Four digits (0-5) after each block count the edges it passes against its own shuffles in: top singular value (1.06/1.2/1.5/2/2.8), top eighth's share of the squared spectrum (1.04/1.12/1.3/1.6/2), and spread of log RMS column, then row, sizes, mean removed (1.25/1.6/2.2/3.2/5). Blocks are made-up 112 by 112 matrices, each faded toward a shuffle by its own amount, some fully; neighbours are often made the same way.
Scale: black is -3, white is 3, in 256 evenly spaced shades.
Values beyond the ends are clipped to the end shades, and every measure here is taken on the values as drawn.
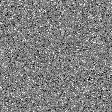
0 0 0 0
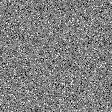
0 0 0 0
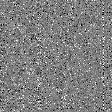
4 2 2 1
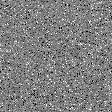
1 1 0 0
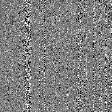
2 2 4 0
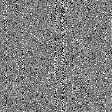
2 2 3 0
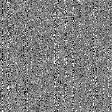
2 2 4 0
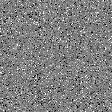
3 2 1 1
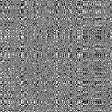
5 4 4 4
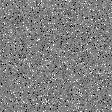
2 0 0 0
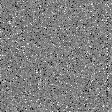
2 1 1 0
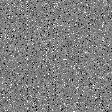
1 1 2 0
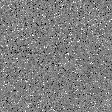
0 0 0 0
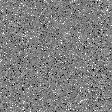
0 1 1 0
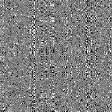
4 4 3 2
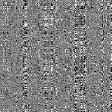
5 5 4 2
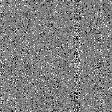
3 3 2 1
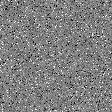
0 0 0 0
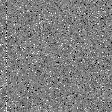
3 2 1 0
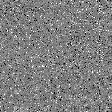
3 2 1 0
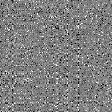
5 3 2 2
